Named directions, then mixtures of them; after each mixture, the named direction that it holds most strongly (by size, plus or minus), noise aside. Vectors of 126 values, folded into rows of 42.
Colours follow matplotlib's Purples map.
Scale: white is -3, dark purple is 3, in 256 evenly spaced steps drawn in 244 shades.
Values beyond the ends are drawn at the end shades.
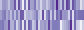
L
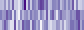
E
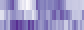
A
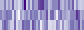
E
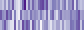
E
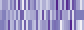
L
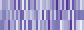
L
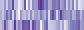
E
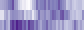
A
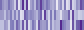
L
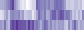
A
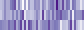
L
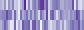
E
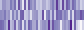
L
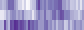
A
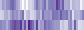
A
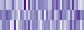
E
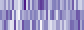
E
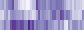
A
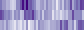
A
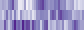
A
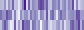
E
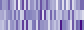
L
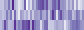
E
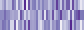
L
